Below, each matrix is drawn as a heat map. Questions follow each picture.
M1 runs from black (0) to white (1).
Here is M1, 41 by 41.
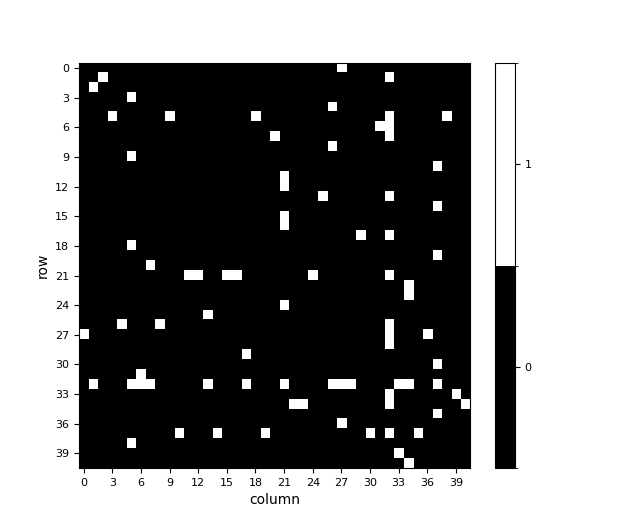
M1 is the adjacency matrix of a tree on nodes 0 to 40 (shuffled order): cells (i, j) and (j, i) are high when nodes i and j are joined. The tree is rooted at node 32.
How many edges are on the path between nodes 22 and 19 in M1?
4
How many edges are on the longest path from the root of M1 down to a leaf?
2
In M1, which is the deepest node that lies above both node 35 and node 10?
37
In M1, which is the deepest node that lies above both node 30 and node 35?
37
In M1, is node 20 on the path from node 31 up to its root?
no
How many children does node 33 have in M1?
1
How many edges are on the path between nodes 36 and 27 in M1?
1
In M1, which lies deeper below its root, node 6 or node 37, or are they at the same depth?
the same depth
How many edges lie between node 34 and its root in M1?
1
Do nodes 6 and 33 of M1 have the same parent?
yes
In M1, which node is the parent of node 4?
26
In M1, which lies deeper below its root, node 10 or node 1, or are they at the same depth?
node 10
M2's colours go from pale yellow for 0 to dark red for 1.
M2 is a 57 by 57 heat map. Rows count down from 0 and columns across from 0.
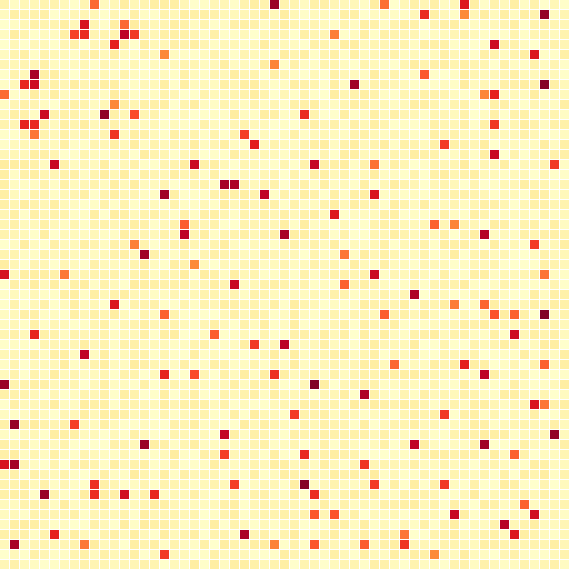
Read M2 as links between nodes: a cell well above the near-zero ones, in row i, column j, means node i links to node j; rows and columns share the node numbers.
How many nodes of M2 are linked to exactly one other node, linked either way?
10
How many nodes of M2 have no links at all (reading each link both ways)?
5
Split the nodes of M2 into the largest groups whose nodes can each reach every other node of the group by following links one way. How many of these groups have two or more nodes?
2
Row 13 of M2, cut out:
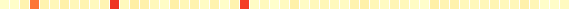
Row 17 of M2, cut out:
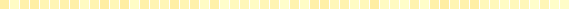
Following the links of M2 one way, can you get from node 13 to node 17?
no
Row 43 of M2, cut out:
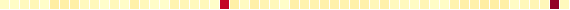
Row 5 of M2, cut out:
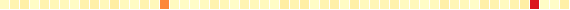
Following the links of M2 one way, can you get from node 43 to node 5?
yes
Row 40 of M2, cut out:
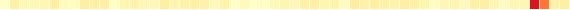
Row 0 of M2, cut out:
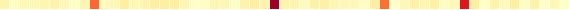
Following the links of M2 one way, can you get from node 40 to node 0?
yes
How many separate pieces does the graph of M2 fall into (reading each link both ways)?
7
